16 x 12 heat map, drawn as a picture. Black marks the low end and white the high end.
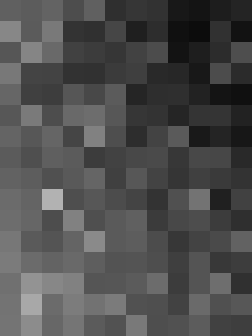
Stripes: none. Average level on the scale: 30%. Histogram: bell-shaped. Ninth with the lowest average: top right. Slope: up to the bottom left. Mirror symmetry: none.
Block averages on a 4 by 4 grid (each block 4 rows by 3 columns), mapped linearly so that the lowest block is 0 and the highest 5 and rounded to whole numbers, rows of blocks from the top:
4 1 0 0 / 3 3 1 0 / 4 3 2 2 / 5 4 3 2
